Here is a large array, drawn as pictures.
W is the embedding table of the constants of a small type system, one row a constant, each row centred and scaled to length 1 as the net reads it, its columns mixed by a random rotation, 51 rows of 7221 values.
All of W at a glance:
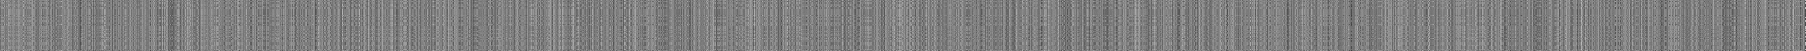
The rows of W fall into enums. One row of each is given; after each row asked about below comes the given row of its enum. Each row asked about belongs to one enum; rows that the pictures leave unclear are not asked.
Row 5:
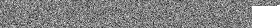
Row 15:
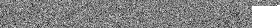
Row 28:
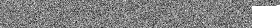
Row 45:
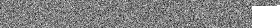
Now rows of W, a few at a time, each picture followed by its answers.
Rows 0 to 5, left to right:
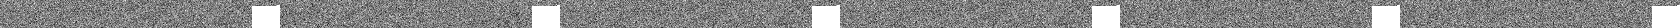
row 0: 28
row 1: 15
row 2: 28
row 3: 28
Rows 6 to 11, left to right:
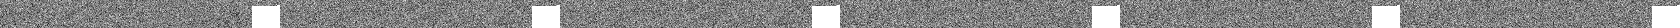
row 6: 15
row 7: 28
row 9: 5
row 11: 5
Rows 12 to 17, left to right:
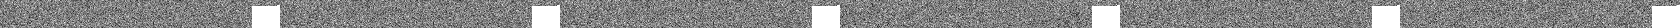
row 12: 5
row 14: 5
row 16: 5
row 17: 28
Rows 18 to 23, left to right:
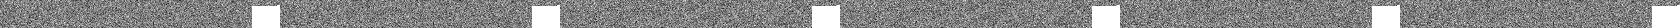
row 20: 28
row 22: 5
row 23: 5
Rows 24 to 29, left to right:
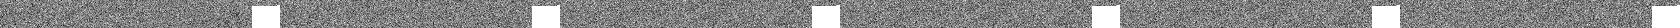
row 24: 15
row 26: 28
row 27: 28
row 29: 45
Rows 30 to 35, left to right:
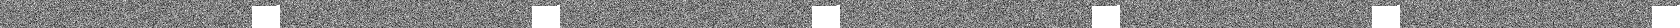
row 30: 28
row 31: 5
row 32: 28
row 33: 45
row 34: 5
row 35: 5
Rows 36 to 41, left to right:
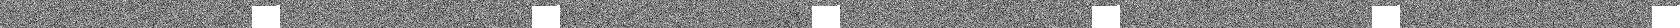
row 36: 28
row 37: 45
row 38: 15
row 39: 45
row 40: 5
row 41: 5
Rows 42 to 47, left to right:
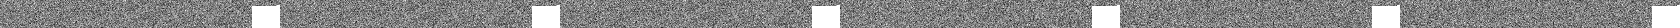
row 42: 28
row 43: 28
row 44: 28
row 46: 5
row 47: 5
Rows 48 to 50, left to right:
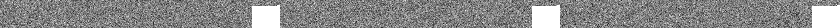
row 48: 5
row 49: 28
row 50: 15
